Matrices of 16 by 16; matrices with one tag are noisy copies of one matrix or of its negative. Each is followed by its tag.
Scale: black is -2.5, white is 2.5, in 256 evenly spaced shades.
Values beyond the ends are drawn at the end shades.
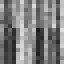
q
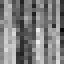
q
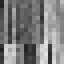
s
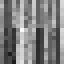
q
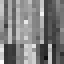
s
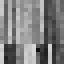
s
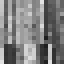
s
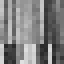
s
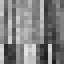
s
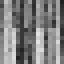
q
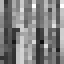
q
